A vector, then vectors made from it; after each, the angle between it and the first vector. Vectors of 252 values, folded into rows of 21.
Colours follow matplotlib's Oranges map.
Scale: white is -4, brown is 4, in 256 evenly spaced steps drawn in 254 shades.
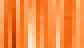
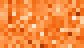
orthogonal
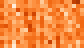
partly opposed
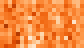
partly aligned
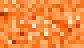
orthogonal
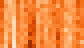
nearly opposite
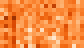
partly aligned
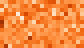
orthogonal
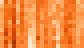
nearly parallel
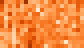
partly opposed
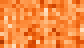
partly opposed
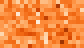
orthogonal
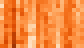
nearly parallel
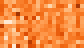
partly opposed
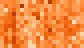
partly aligned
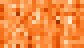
partly opposed
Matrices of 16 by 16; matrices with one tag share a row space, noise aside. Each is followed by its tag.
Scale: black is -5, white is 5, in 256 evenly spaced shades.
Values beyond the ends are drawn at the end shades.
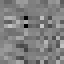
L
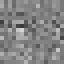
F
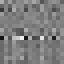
F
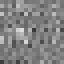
F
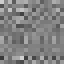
F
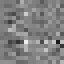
L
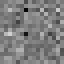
L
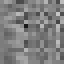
L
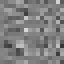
L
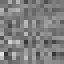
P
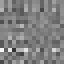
F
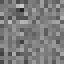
F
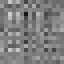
P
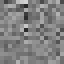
L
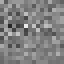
P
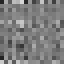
F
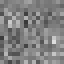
P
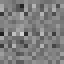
F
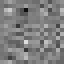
L
